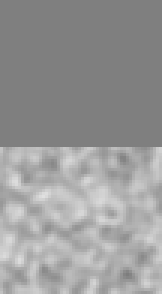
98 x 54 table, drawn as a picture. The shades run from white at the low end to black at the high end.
It is made of 2 by 1 panels. Panel 1,1: middling, flat. Panel 2,1: low, blotchy.
